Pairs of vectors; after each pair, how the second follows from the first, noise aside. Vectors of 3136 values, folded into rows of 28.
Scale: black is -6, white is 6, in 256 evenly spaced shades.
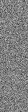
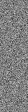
shuffled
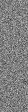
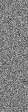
copied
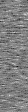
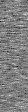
copied
